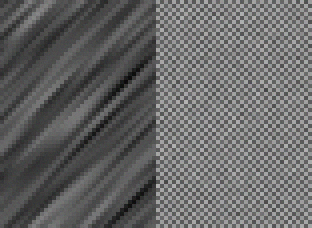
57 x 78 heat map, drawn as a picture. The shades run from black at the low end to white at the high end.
The table splits into one row of 2 panels. Panel 1,1: low, slanting up to the right. Panel 1,2: middling, checkered, strong in contrast.
